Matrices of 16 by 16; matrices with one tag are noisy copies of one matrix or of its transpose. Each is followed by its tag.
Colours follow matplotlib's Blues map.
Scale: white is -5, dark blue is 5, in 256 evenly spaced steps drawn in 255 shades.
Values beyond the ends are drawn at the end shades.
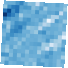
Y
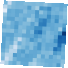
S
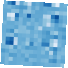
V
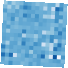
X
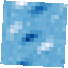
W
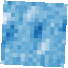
W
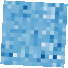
X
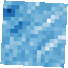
Y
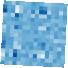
V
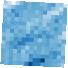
S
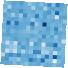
X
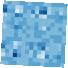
V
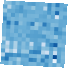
X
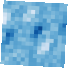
W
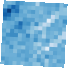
Y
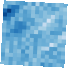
Y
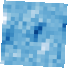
W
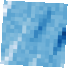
S
